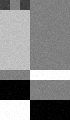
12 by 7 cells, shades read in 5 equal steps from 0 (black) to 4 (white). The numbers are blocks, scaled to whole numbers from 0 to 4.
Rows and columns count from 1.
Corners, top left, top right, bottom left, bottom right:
1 2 4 0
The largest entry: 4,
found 10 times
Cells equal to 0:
14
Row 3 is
3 3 3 2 2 2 2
